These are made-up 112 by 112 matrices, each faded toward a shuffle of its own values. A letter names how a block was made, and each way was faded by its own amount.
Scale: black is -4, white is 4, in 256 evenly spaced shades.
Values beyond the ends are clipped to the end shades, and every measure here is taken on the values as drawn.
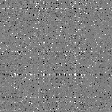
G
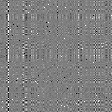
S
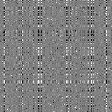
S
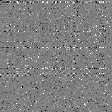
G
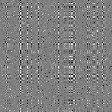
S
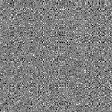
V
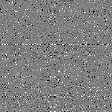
G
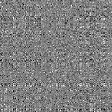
V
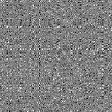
V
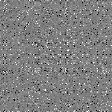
G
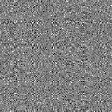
V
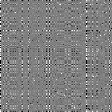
S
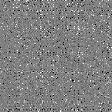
G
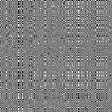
S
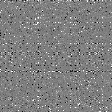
G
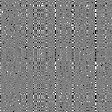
S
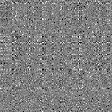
V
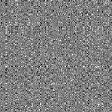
V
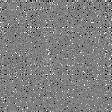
G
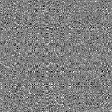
V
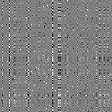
S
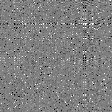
G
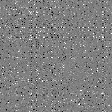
G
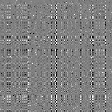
S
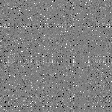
G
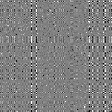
S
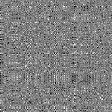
V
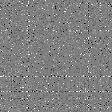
G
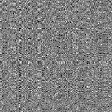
V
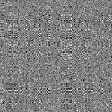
V
